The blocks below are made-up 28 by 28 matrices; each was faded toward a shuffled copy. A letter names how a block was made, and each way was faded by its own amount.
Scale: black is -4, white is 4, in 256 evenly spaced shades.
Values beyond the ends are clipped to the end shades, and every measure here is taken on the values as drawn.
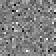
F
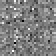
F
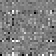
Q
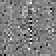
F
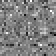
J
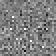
J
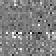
Q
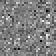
F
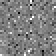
F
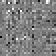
Q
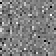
F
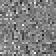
F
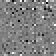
J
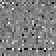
J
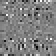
Q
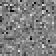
F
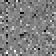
F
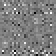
Q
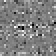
J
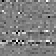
Q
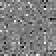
F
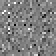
F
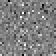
F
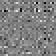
Q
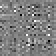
Q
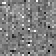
F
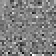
J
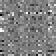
Q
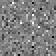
F
